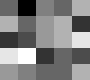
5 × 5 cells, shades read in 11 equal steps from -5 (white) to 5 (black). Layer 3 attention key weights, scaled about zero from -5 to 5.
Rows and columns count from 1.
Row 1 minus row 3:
-2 3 1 3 2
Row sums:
5 -1 -2 -3 -1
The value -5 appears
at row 4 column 2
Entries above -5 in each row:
5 5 5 4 5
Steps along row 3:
down down down down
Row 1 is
1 5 0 1 -2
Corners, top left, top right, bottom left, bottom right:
1 -2 -1 -2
